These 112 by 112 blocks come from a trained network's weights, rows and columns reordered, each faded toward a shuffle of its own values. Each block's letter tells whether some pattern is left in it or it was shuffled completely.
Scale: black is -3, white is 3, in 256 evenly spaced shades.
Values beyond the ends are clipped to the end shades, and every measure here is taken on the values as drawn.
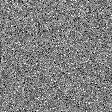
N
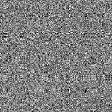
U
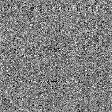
U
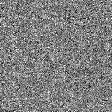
U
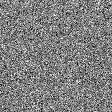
N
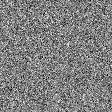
N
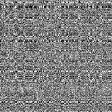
U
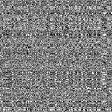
U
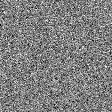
N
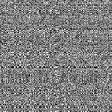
U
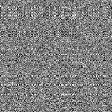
U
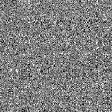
U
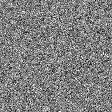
N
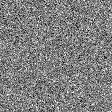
N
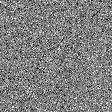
N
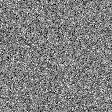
N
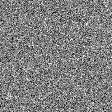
N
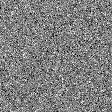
N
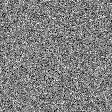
N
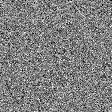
N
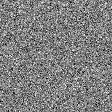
N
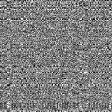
U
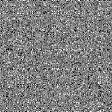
U
